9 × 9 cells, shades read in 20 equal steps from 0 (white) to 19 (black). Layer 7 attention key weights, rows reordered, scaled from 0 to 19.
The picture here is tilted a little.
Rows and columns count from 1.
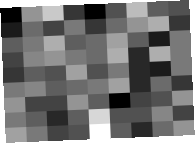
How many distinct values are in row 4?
7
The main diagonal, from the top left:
19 11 6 10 13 7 14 9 8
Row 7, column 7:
14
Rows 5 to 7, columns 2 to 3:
12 13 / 9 12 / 14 14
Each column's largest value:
19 14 16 15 19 19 16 17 15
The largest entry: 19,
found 3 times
